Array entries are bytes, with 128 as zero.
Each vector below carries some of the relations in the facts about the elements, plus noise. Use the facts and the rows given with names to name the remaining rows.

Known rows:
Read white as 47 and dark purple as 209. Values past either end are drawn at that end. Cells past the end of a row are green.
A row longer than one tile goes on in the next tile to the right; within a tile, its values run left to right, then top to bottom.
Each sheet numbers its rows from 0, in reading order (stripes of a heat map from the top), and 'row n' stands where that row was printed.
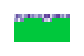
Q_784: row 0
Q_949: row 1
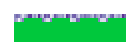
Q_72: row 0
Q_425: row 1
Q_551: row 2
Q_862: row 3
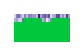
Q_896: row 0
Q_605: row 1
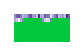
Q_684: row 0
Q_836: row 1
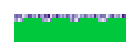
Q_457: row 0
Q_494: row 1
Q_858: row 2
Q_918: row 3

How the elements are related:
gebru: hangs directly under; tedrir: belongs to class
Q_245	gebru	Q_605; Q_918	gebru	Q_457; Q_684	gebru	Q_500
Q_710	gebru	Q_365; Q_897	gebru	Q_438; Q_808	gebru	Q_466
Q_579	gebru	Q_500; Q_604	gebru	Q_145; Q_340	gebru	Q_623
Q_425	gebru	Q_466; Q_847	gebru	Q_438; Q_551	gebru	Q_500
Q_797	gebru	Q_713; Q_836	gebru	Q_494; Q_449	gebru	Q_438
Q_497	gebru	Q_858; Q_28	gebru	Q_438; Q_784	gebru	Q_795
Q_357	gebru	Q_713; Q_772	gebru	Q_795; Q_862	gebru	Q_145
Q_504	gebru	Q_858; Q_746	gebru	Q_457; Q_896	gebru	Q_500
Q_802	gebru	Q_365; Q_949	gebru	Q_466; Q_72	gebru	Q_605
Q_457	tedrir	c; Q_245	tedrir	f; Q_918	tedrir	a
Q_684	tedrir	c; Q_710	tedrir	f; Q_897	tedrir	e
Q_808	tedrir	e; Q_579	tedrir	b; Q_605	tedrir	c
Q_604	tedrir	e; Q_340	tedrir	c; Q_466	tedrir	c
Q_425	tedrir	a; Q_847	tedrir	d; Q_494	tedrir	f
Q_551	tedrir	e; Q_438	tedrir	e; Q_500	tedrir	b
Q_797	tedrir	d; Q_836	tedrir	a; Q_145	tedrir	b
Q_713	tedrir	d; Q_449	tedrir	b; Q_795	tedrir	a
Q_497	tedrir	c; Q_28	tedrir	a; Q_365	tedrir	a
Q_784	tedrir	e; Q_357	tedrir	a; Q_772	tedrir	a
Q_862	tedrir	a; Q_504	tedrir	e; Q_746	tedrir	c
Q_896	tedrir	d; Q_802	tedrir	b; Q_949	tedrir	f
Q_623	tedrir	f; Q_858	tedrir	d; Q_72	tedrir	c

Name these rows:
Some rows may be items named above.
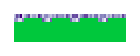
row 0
Q_795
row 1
Q_797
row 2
Q_949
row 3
Q_713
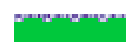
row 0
Q_684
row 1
Q_466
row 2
Q_949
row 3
Q_802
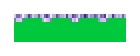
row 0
Q_802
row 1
Q_579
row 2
Q_710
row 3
Q_145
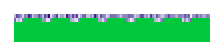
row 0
Q_710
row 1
Q_795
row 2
Q_365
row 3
Q_808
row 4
Q_340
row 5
Q_604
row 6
Q_438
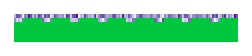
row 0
Q_245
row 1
Q_425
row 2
Q_500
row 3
Q_684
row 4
Q_504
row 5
Q_847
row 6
Q_551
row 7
Q_772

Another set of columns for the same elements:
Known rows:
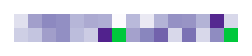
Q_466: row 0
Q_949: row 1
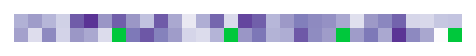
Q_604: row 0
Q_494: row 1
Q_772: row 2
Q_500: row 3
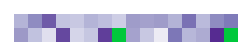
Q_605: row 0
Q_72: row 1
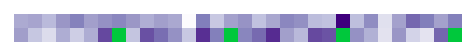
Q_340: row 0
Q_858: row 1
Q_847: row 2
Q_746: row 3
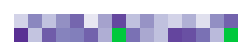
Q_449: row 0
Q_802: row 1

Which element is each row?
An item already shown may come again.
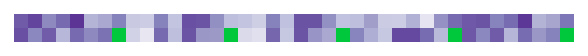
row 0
Q_28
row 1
Q_808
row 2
Q_808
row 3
Q_802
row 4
Q_28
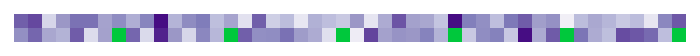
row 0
Q_918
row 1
Q_438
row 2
Q_145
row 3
Q_896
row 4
Q_425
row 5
Q_802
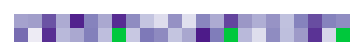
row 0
Q_897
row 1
Q_797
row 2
Q_504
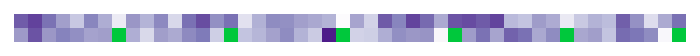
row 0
Q_795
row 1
Q_784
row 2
Q_466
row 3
Q_551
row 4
Q_365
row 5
Q_579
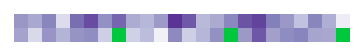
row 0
Q_784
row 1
Q_684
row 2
Q_795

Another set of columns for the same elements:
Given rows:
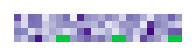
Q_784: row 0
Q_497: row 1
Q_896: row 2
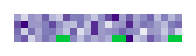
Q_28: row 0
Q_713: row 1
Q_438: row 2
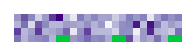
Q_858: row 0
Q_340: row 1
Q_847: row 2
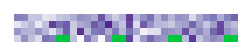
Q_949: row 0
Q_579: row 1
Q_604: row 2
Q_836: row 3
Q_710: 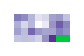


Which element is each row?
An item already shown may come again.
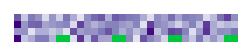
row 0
Q_897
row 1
Q_795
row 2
Q_896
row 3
Q_797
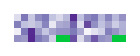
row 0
Q_684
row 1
Q_604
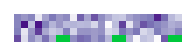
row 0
Q_847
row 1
Q_466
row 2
Q_145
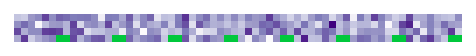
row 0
Q_365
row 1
Q_504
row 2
Q_808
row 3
Q_604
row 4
Q_500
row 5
Q_425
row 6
Q_466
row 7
Q_551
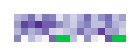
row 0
Q_449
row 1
Q_802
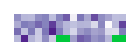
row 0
Q_918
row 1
Q_466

